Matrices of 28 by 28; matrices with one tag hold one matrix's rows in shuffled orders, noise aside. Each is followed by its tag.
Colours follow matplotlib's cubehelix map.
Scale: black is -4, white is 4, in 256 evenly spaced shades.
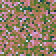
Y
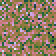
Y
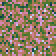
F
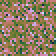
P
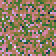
Y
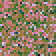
P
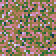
Y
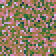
Y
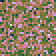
F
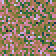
Y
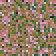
P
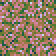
F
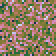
F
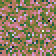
F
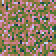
P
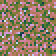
Y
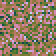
F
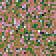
Y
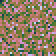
F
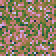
F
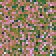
P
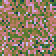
P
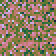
Y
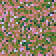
Y
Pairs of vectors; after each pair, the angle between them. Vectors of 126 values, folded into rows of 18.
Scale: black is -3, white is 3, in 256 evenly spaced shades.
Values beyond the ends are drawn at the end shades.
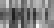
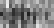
nearly parallel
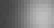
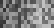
partly aligned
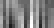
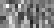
partly opposed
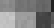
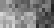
nearly parallel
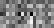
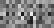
nearly opposite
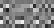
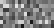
partly aligned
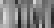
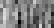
nearly parallel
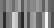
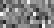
orthogonal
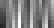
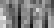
nearly opposite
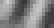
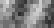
nearly parallel
